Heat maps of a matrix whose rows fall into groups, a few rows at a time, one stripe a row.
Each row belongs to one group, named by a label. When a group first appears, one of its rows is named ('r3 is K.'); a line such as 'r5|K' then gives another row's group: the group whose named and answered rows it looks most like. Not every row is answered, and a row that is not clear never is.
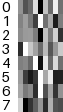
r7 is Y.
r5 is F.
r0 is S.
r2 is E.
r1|F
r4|S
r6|F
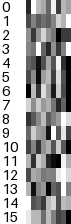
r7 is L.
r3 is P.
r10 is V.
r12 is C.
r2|L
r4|V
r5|V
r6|V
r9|E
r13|S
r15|L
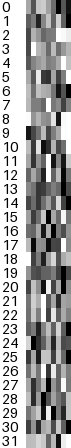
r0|L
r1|V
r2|C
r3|E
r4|C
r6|L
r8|P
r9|C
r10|P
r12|F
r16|F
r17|S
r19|L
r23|V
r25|V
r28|P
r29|F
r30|V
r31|P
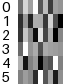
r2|F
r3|E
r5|F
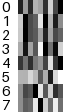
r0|V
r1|Y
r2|Y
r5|P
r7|S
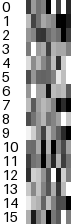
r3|E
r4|P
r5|C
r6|E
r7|L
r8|C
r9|L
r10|F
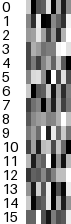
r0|Y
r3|C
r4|V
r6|Y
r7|F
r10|V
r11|Y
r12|C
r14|Y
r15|P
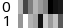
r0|L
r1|E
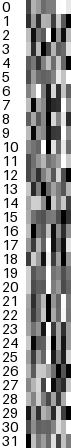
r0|C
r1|V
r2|Y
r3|P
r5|C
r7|S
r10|S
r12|V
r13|P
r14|E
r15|L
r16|Y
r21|S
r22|S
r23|F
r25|Y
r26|L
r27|F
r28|P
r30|C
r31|E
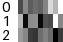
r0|C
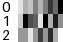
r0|L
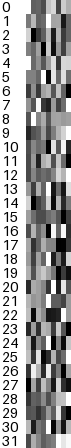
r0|P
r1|F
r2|Y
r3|F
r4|P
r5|S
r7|P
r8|E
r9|C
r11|V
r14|Y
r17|L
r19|L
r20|E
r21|F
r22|S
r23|V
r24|Y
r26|F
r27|V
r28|C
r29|V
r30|Y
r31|C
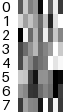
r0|E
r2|E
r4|C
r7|E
